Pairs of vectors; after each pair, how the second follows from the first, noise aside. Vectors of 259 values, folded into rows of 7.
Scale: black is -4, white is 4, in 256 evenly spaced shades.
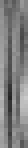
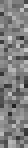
shuffled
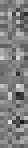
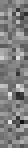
copied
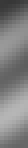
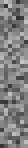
shuffled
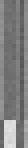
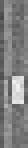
wrapped around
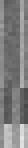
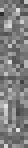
shuffled
